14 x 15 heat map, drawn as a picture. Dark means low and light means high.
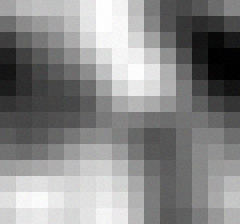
The top right is the ninth with the lowest average. No regular stripes run through it. The top middle is the ninth with the highest average.
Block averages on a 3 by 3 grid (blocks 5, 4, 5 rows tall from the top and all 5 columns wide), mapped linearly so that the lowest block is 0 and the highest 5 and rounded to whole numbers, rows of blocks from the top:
250 / 031 / 442
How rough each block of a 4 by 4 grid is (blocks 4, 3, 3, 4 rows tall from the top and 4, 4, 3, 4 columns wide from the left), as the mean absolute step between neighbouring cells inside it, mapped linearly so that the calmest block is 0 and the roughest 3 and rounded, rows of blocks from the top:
2 1 3 2 | 0 3 2 2 | 0 1 0 0 | 1 0 1 1
